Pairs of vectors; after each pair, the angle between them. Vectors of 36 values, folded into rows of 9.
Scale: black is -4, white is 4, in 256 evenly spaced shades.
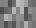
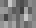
nearly opposite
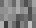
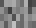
orthogonal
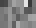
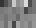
nearly parallel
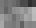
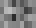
orthogonal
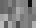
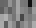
nearly parallel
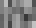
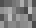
orthogonal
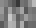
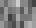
nearly opposite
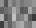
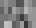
orthogonal
